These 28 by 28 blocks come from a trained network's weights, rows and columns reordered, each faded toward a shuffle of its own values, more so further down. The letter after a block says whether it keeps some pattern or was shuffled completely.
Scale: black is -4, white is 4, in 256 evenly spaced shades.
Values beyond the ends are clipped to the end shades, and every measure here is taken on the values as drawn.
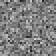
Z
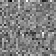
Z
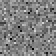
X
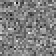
Z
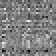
Z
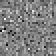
X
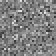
X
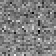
Z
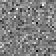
X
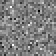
X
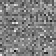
Z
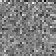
Z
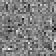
Z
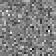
X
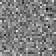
X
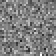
X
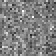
Z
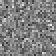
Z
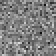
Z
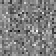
Z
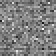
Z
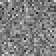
X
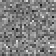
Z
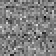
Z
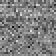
Z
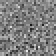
Z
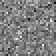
X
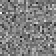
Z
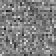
Z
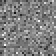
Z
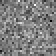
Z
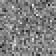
X
